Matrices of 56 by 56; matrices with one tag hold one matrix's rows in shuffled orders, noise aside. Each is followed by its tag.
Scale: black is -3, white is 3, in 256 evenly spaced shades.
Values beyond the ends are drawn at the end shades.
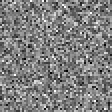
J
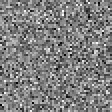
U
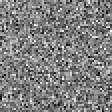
U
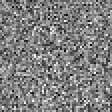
J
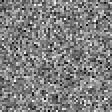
J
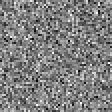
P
